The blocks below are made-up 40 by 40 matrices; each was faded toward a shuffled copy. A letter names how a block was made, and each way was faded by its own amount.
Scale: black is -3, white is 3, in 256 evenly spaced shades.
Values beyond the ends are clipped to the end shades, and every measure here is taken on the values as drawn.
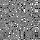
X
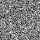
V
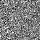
V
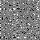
X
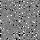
X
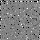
X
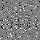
X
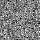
V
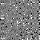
X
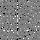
X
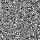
V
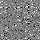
X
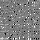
X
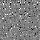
X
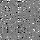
X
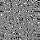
X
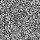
V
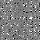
X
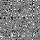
X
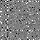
X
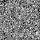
V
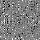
X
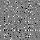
X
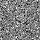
V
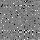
X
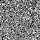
V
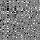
X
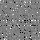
X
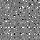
X
